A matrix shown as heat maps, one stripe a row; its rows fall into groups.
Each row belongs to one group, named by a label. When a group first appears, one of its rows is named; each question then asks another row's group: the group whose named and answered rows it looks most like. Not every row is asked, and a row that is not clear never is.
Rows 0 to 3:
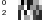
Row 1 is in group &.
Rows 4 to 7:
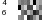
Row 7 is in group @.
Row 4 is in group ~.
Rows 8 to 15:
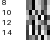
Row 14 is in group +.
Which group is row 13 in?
+
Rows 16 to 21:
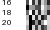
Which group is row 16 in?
+
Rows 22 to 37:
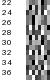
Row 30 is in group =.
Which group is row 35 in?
~
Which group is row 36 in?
+
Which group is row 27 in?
+
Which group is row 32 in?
+
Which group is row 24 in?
~
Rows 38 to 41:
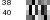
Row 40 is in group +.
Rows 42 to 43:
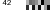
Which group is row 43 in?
+
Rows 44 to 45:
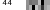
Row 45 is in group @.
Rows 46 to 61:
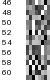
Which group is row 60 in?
&
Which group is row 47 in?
@
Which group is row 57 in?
&
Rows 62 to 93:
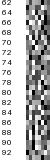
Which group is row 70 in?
@
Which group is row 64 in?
&
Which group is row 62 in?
=
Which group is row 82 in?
=
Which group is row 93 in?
=
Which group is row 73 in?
&
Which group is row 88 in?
+
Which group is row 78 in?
~
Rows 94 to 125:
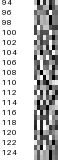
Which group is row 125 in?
=
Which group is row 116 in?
+
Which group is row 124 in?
=
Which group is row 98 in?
=
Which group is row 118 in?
+
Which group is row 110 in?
&
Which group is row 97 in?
=
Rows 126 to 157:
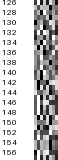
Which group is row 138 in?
=
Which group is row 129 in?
~
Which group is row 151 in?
&
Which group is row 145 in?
+
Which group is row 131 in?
@
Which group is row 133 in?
~
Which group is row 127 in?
=
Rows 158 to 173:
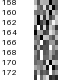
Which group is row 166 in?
@
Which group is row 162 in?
&
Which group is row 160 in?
~
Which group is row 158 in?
=
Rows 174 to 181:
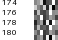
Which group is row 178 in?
~
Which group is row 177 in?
@
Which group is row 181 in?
~
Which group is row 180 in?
@
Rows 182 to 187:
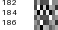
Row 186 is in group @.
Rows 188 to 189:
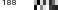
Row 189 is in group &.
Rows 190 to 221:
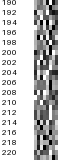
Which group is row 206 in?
~
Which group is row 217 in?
&
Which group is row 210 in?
@
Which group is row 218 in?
=
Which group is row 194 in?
+
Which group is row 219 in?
&
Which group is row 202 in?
+
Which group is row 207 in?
~
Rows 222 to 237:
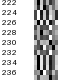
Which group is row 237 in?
=
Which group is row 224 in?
+
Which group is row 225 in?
+
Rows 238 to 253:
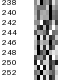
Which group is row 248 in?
&
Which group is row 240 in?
=
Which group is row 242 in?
@
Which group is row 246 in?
=
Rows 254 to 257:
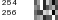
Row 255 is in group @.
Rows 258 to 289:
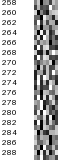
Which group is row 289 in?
@
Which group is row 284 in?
&
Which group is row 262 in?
+
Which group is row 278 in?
@
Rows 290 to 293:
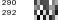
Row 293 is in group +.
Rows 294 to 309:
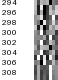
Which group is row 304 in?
@
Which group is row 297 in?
@
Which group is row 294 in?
=
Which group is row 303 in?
=
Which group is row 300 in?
@
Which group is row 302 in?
@
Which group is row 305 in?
+
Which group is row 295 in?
&
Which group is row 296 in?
&
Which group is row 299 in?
&
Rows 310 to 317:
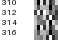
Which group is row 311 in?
=
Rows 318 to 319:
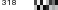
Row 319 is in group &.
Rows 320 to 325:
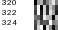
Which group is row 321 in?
+
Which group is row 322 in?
+
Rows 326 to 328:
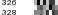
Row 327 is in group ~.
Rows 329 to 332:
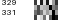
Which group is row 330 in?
=
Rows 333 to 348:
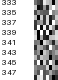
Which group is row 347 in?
@
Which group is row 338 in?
+
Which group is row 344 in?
=
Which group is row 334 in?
&
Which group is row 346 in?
~
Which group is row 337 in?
~
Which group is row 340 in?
&
